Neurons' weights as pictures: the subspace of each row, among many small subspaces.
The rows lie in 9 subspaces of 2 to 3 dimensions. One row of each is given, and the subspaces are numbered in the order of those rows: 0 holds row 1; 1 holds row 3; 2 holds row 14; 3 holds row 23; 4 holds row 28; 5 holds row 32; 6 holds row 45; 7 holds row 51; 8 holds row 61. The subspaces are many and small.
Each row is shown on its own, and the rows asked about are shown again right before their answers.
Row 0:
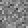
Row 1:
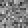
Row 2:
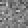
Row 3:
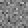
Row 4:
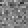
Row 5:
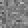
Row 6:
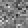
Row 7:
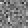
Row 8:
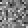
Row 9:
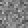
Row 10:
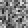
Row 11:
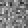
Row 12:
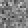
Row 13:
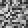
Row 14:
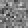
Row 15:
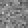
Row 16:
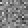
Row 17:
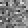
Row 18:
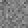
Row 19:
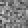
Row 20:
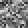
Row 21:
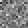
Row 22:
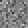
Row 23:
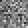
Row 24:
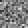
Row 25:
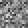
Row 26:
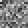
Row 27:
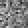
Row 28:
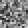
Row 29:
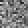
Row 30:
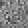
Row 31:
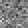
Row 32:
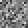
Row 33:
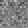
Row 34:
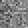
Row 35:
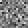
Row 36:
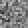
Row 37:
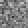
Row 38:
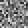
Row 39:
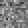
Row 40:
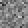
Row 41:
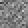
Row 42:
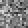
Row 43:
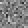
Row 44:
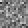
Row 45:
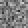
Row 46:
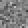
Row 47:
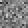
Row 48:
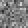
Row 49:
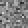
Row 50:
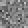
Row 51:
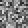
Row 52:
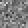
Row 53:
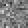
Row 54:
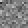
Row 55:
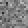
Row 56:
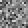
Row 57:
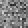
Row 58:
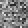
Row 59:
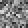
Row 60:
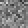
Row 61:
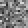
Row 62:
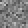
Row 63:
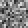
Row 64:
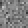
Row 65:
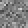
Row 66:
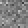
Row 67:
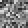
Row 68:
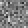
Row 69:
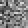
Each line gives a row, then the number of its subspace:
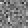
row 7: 1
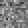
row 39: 2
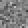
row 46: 4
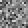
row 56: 5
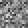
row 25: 8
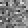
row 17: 8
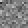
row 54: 0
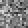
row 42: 3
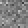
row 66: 7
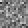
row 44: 4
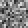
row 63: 0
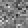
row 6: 7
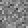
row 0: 7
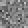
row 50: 1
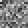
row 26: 2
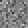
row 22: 5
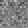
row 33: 0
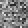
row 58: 3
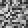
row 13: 5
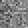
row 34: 3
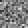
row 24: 4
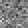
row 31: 7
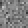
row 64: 1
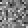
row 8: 5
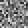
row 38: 1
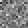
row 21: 0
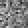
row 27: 5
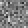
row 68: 1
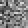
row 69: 3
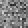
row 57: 3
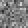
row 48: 0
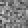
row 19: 4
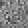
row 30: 1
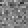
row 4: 2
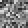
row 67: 2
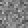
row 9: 7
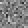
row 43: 1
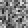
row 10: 7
